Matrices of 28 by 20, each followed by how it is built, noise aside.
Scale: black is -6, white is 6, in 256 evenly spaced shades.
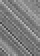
Toeplitz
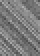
Toeplitz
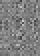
low rank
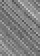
Toeplitz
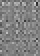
low rank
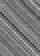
Toeplitz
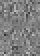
low rank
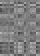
low rank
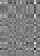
low rank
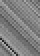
Toeplitz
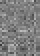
low rank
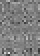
low rank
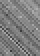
Toeplitz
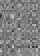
low rank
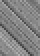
Toeplitz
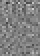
low rank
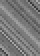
Toeplitz
